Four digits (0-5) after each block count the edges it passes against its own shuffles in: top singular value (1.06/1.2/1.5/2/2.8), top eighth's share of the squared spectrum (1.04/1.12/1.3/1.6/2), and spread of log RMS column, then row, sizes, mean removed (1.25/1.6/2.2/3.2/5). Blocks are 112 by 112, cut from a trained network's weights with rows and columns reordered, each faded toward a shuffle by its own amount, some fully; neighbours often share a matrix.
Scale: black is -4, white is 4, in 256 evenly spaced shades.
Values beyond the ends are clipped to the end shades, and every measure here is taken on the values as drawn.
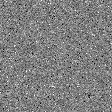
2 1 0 0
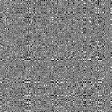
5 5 3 4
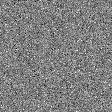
2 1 0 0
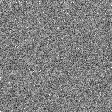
2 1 0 0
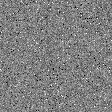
0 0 0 0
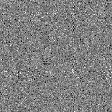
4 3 1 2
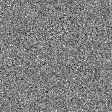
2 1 0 0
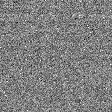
2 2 0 0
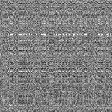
5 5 2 3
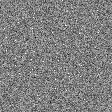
0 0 0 0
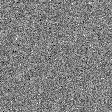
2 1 0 0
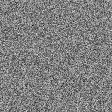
2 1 0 0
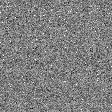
2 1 0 0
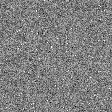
1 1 0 0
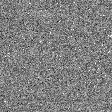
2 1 0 0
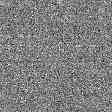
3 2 0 0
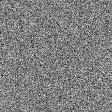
2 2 0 0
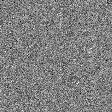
2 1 0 0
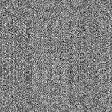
4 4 1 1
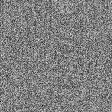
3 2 0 0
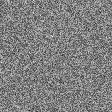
0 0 0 0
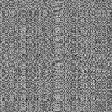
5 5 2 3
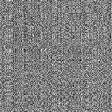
4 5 2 2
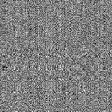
4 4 2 2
